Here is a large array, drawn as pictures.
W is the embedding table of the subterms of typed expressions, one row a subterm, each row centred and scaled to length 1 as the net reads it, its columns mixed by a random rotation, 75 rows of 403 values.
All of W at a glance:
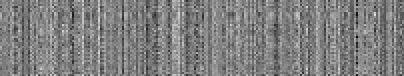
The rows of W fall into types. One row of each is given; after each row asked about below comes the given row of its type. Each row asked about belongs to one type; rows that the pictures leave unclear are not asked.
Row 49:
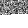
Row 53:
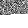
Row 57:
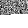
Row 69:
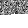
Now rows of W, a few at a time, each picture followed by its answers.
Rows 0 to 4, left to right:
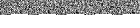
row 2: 57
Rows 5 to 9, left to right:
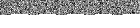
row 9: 57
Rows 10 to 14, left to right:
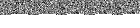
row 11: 53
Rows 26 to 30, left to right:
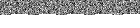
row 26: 49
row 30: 49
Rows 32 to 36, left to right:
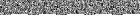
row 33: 69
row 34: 57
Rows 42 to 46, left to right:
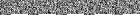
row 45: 69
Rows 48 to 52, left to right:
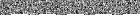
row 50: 57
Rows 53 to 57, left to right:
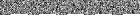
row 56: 69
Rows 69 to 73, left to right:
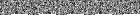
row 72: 69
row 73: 49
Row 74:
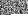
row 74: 57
